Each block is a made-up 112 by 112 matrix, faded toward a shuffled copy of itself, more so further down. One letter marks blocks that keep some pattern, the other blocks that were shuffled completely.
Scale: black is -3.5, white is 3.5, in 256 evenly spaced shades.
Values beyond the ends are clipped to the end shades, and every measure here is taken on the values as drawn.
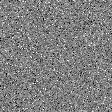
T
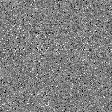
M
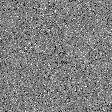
T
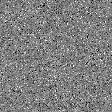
M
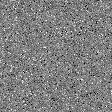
T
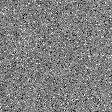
T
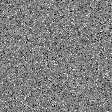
T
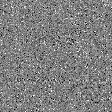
M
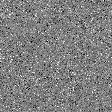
M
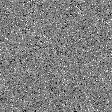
T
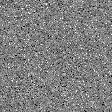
M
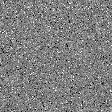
M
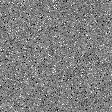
T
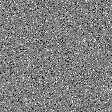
T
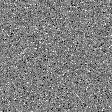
T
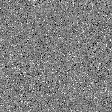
M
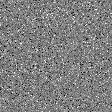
M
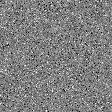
T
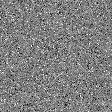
M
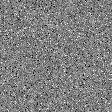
T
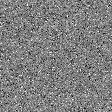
M
